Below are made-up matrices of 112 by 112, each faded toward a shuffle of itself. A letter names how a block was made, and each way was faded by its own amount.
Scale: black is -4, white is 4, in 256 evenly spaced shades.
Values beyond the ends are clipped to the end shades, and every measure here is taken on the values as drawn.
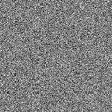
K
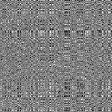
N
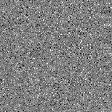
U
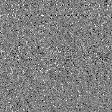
U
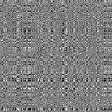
N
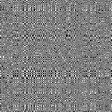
N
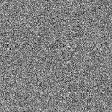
K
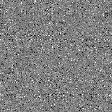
U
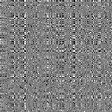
N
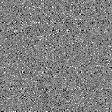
U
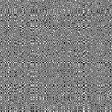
N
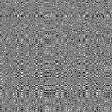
N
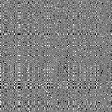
N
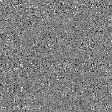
U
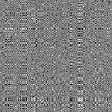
N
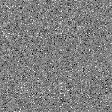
U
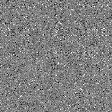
U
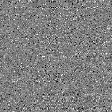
U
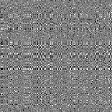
N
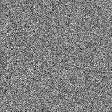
K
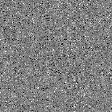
U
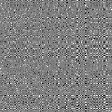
N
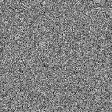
K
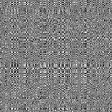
N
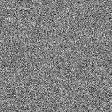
K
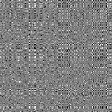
N
